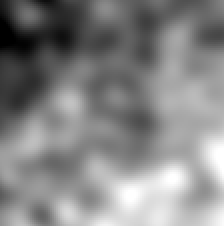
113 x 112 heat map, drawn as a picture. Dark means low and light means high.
Histogram: bell-shaped. Grain: smooth. Ninth with the highest average: bottom right. Odd rows or columns: none. Slope: up to the bottom right. Ninth with the lowest average: top left. Average level on the scale: 50%.
